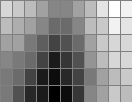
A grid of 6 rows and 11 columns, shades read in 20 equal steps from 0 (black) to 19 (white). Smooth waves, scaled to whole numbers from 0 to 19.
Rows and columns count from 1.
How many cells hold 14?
7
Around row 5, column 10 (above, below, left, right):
16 15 12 15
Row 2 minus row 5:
5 5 7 8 7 5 5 5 3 4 2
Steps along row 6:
down down down down up up up up up down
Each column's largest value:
16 15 14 12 10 10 12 14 17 19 18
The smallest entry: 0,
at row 6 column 5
